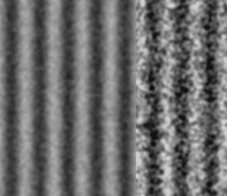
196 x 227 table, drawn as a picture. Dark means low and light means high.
Slope: none. Stripes: upright, repeating 8 times. Seam: vertical, 60% of the way across, the left part calmer. Average level on the scale: 40%.
